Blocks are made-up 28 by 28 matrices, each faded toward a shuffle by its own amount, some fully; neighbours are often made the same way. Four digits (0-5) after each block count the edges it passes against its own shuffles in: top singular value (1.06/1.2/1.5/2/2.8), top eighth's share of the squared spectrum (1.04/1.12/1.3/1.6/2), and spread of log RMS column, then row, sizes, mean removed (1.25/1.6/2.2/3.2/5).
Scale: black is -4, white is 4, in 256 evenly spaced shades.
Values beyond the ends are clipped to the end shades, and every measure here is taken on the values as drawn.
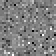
0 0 0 0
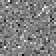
0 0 0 0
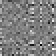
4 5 2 2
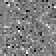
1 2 1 0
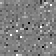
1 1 0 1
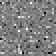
2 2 0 1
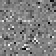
0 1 0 0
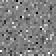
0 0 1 0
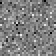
0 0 0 0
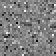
1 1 0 0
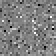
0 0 0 0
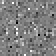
2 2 0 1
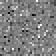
0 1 0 0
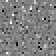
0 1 0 0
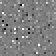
1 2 0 0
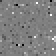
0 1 0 0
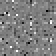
2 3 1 0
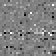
3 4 0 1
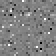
2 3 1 0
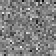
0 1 1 0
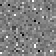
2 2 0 0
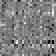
3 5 1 2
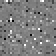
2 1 0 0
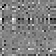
4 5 2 2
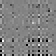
4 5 2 2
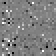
3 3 1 1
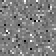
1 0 0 0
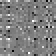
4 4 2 2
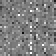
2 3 2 0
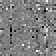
2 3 2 1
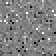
1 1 0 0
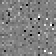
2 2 1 0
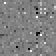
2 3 0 1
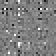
2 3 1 1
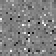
1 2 1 1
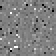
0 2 1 0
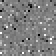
0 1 0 0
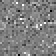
0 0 0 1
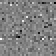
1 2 0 1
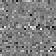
1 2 0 2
